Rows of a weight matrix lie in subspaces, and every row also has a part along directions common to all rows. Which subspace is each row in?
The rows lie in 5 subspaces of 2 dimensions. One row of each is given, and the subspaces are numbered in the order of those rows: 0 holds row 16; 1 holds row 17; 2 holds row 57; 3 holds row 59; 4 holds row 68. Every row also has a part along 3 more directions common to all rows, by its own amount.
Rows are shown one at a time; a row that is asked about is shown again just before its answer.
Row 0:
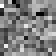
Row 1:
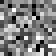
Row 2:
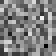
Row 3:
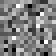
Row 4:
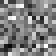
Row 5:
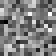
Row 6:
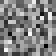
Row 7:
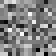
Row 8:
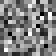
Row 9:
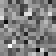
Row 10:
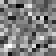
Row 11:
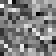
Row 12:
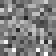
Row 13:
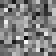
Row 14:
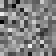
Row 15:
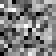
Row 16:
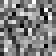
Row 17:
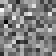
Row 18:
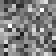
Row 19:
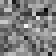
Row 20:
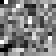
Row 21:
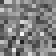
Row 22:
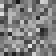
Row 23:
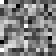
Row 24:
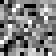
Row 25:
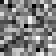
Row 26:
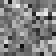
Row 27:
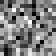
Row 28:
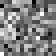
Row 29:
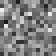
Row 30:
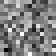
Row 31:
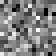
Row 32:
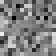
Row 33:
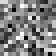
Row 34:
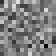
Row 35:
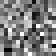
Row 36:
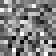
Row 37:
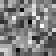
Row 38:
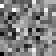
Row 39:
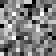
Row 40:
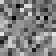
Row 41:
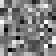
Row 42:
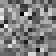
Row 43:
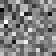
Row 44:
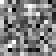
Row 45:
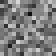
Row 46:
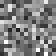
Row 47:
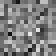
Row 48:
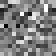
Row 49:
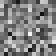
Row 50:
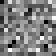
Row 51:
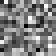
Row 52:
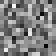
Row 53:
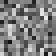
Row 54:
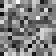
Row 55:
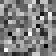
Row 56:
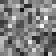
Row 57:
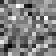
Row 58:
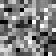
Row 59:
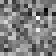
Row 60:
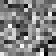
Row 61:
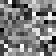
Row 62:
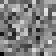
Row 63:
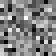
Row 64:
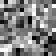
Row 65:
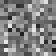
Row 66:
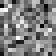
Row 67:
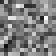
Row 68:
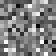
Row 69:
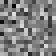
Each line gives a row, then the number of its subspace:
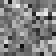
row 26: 3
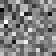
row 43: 1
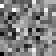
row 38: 3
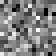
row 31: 3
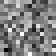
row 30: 4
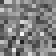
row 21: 4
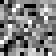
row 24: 2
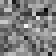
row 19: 3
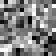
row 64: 2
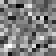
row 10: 2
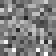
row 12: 4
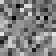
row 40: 2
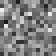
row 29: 1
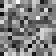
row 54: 0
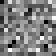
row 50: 1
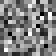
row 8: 0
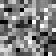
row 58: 2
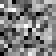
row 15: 3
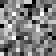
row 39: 3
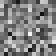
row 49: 0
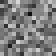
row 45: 1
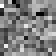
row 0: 3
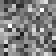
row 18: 4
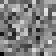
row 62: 3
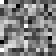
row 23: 2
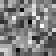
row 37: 2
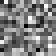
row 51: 2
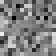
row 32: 2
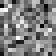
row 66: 1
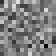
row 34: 0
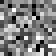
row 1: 2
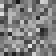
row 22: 0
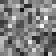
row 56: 2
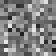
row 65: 4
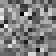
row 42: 1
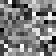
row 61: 3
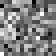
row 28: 3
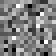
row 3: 4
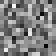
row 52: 0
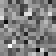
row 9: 1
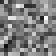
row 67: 2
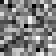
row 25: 2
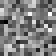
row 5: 1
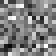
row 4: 2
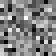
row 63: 4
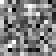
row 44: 1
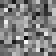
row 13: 1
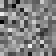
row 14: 0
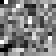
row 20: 2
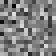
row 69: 0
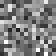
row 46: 4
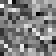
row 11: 3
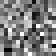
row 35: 4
